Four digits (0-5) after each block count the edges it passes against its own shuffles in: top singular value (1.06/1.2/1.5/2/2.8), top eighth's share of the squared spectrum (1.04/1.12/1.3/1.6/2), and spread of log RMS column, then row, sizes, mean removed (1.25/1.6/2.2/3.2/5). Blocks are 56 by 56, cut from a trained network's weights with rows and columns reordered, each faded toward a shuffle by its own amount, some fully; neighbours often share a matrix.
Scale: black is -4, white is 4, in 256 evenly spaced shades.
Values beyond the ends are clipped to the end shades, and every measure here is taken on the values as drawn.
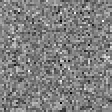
2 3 2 1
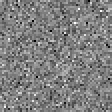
1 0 0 0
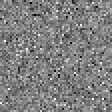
0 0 0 0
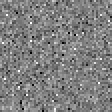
1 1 0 0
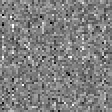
3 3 2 1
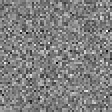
4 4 1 2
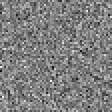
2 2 0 0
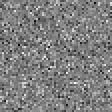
0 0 0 0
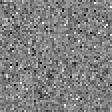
0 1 0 0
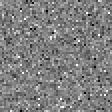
0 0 0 0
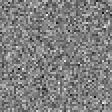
0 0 0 0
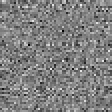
4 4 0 3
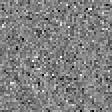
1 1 0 0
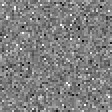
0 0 0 0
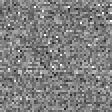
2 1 0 0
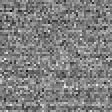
3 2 0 1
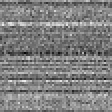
5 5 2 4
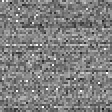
3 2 0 1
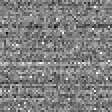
3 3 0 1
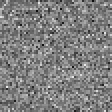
1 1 0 0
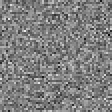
3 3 0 0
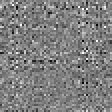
3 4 3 3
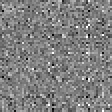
3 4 2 2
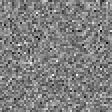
3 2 1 0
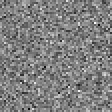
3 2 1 0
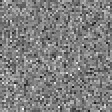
1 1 0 0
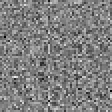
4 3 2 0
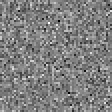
2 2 0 0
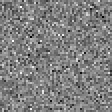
1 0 0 0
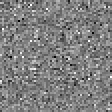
2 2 0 1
